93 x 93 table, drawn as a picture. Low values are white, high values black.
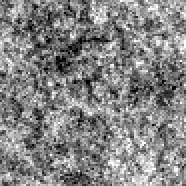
Average level on the scale: 50%. Histogram: bell-shaped. Grain: blotchy. Mirror symmetry: none.
